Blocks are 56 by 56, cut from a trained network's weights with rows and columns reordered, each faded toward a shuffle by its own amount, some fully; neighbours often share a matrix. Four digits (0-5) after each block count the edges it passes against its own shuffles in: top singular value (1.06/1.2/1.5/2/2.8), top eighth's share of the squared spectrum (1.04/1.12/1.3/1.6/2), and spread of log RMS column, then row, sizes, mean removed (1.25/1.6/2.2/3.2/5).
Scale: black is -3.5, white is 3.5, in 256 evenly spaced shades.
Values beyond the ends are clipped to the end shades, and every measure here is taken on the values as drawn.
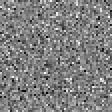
1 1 0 0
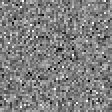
2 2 0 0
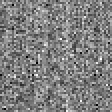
2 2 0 0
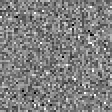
0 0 0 0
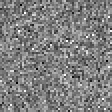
0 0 0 0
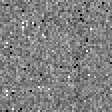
1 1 0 0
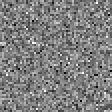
0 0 0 0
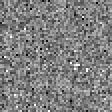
0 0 0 0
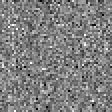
2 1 0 0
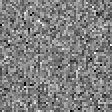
1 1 0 0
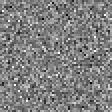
0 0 0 0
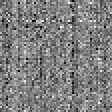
3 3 2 1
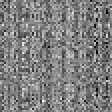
4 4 2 2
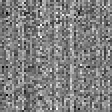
3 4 2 2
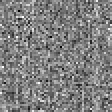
2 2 0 1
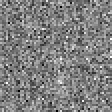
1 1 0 0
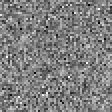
1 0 0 0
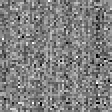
3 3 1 2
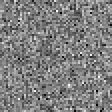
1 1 0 0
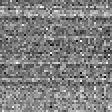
4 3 1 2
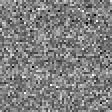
1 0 0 0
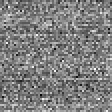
2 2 0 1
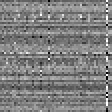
4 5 2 2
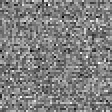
2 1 0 0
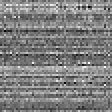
5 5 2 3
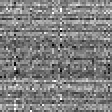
4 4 2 2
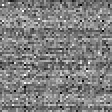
3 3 1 1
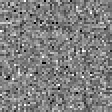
1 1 0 1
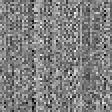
4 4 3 2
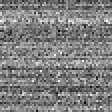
4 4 1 2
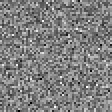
0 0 0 0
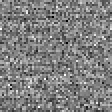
2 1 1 0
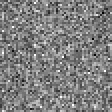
1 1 0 0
